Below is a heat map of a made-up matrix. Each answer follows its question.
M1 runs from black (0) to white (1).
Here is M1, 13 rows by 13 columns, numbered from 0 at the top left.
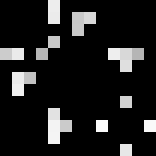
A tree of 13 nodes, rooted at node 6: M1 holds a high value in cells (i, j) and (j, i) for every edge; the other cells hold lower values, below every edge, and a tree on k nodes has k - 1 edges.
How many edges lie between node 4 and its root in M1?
2
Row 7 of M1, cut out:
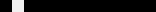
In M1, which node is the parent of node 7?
1
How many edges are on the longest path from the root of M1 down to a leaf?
4
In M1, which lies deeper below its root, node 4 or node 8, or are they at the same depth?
node 8
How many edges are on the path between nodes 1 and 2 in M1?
2
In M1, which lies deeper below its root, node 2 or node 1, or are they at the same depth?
the same depth
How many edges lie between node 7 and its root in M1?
2
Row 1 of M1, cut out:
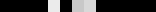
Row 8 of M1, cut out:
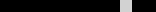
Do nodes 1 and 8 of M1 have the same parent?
no
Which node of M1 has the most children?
4
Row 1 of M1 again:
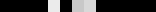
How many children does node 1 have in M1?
2
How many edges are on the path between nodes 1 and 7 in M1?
1
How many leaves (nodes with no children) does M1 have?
9
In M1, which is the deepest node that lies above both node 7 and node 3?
1
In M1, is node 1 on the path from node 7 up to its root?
yes
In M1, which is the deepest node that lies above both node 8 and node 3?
4
